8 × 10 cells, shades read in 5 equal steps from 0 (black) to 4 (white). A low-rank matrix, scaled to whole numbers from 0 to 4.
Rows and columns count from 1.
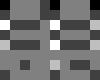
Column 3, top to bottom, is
2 2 1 2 1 2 1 2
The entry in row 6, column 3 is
2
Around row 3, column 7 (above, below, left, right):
2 2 4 1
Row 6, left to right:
2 2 2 2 2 2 2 2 2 2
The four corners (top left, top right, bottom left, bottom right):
0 0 1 1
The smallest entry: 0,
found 3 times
